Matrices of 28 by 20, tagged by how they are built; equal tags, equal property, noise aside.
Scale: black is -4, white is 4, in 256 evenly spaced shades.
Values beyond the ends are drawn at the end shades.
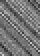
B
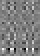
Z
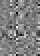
Z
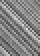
B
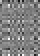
Z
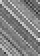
B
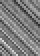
B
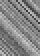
B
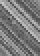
B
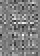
Z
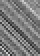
B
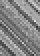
B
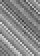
B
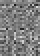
Z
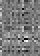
Z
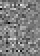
Z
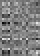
Z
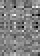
Z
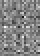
Z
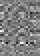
Z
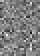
Z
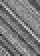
B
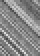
B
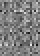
Z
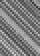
B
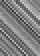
B
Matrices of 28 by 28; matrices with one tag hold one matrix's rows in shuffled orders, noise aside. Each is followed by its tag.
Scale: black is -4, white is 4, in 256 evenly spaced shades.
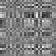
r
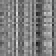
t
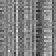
t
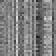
t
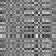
r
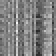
t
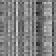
t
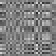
r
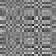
r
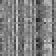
t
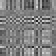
r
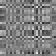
r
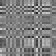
r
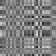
r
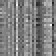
t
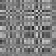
r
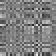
r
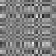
r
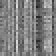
t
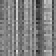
t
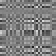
r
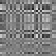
r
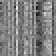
t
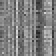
t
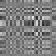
r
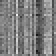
t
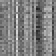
t
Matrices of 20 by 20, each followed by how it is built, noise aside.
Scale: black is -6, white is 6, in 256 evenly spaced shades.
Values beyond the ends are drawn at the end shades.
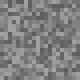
noise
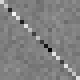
diagonal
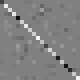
diagonal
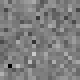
noise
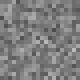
noise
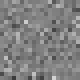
noise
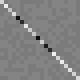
diagonal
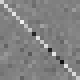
diagonal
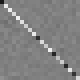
diagonal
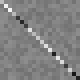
diagonal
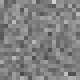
noise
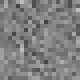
noise
